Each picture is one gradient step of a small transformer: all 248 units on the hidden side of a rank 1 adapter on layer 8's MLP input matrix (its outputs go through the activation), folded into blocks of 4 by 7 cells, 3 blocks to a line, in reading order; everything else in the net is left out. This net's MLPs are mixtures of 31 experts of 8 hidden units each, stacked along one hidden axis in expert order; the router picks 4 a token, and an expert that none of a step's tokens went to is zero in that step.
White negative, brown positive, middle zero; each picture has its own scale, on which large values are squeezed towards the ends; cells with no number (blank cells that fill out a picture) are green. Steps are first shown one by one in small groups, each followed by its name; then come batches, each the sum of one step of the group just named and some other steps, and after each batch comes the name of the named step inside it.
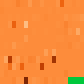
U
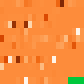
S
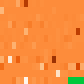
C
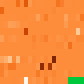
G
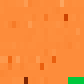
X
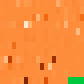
X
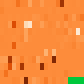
U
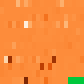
X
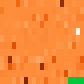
G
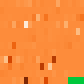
X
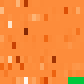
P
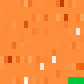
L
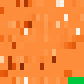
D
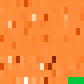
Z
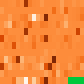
Z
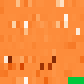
D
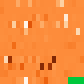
D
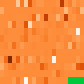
L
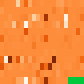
Z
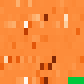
Z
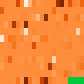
L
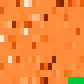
Z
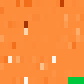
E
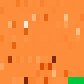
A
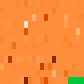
A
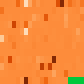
A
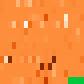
A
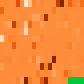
A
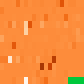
E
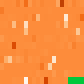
E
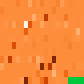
A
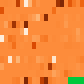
E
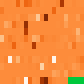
E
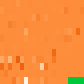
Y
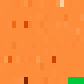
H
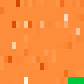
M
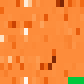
Y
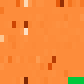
H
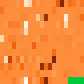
Y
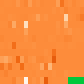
Y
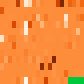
M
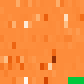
Y
